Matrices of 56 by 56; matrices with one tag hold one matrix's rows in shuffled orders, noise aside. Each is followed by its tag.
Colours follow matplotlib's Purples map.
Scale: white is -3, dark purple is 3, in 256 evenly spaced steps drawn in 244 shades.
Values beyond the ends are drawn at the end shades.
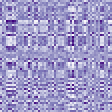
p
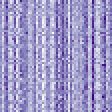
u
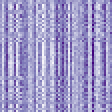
u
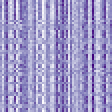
u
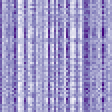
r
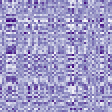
p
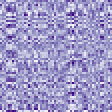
p
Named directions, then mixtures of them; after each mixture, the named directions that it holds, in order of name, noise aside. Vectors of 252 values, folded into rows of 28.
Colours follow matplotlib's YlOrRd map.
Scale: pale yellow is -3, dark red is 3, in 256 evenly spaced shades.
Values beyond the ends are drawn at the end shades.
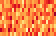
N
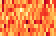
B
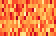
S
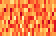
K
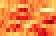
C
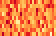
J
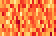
J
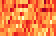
B, C, K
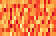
K, N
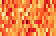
B, J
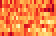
B, C, J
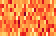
S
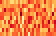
K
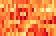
C, S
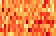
B, C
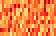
B, K, N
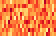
B, K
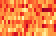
C, K, N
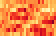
C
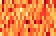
B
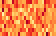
B, J, S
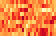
C, K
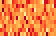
B, S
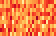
N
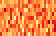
K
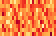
J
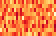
K, N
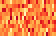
B, K, S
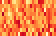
B, J, S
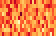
J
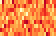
B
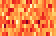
B, J, N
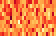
J, K, S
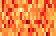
B, J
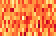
K, N, S
